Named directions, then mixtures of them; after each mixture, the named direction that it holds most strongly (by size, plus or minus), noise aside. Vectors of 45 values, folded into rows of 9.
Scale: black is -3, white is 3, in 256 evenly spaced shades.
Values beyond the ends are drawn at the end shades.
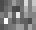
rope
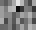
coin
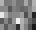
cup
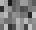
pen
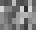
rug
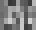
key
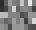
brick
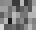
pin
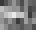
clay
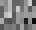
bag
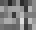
key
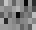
rope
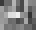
clay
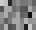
pen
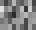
rug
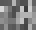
rug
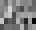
bag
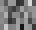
key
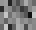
pen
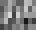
bag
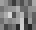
key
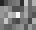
rope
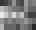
clay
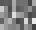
bag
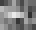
clay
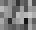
rug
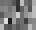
pin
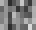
pen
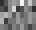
brick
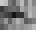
clay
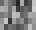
pin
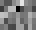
coin
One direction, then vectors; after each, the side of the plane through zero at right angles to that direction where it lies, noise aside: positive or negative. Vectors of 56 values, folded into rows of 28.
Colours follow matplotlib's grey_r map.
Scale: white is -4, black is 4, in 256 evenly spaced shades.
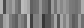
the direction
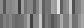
positive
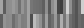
positive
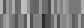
positive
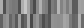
positive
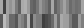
positive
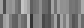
positive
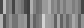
negative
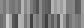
positive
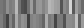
negative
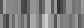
negative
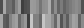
negative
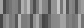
positive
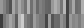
positive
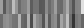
positive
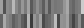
positive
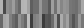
positive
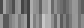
negative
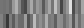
negative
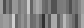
positive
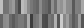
positive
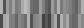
positive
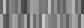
negative
